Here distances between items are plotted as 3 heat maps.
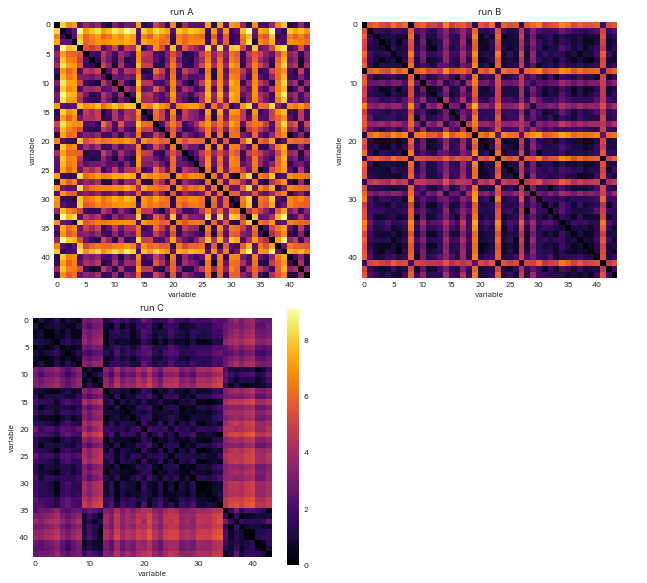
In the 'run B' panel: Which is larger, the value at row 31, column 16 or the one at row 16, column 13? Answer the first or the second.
the second
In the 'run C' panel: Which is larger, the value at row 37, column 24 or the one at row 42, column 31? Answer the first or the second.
the first
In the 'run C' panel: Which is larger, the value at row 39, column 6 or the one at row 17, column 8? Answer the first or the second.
the first
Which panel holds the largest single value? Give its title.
run A
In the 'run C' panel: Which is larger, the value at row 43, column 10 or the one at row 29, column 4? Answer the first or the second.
the first
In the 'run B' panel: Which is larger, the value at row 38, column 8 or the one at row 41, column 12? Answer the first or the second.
the first
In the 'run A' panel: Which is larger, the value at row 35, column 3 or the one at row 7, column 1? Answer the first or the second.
the second
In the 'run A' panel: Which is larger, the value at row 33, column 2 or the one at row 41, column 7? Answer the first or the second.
the first
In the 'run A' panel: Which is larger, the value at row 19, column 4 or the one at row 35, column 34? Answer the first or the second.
the second
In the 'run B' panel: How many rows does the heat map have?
44
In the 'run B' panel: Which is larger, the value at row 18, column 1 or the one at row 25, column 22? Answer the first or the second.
the first
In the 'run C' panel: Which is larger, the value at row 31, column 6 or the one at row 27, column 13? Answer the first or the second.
the first
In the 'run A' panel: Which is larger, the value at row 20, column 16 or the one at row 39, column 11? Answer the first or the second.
the second
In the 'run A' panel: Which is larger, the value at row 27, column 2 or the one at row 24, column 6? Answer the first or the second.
the first
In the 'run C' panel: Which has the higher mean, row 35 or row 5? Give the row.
35
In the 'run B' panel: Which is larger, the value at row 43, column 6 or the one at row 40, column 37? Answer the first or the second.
the second
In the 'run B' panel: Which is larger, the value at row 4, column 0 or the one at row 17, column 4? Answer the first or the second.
the first
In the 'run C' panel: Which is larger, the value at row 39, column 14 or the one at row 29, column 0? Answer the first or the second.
the first
